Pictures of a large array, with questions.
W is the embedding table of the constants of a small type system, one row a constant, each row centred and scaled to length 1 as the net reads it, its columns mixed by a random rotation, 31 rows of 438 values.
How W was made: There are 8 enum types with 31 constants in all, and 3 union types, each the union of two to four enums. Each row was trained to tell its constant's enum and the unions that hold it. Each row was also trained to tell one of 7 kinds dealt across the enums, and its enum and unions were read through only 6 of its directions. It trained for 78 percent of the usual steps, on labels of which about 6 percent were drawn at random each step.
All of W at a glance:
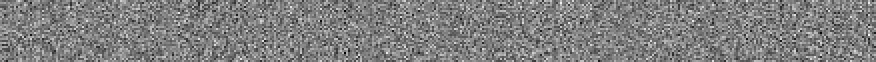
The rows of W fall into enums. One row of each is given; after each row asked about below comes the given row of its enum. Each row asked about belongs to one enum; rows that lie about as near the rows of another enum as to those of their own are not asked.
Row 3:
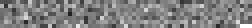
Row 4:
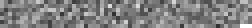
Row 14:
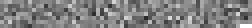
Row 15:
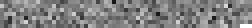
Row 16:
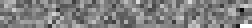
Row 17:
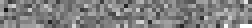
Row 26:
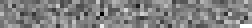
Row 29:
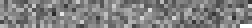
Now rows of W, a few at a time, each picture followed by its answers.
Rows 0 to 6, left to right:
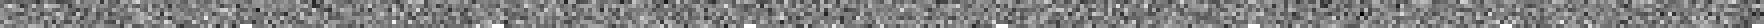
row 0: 17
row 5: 26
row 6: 14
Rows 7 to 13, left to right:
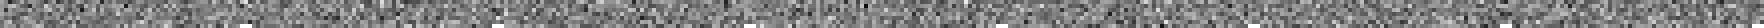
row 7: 17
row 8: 4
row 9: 26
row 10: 29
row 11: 26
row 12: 14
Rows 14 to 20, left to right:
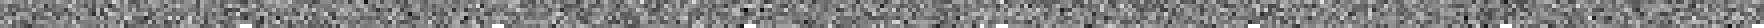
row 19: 14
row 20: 3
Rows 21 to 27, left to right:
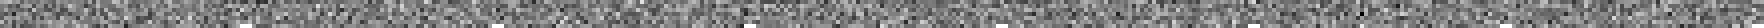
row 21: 14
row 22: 3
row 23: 16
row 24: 17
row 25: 17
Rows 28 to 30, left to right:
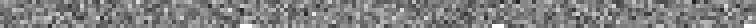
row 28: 16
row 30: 4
